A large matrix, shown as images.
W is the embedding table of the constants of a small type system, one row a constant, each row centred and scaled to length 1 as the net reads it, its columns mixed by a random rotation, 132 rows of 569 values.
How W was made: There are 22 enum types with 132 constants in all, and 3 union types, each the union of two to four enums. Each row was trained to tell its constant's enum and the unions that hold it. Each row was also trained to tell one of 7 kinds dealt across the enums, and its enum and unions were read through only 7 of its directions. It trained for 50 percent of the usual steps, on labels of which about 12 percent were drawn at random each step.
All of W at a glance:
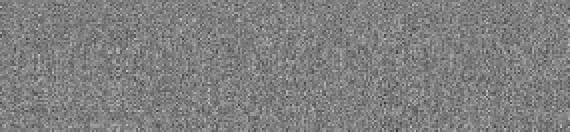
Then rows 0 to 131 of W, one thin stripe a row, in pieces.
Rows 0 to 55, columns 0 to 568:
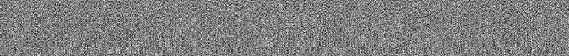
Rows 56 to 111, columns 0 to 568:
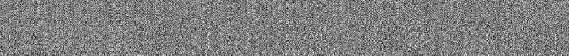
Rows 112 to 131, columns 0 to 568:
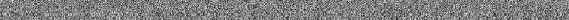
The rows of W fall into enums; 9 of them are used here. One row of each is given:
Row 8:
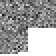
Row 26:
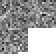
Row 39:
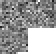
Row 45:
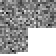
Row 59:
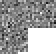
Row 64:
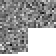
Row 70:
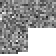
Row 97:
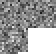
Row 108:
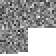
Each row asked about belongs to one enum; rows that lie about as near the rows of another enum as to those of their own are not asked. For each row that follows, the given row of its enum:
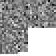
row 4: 8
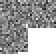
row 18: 59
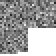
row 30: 26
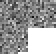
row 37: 8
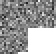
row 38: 97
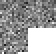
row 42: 39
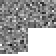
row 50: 64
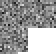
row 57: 26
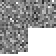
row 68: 8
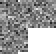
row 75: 59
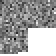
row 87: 64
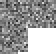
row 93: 59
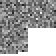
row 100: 59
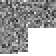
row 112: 108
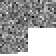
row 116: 8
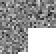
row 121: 97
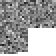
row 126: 39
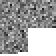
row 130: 64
